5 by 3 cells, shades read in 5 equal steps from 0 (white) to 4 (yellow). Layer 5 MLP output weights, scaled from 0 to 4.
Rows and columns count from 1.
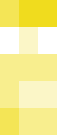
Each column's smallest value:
0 1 0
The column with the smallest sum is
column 3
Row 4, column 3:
1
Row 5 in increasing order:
2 2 3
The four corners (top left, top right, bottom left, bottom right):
3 4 3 2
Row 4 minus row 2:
2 0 1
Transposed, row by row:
3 0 2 2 3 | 4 1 2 1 2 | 4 0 2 1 2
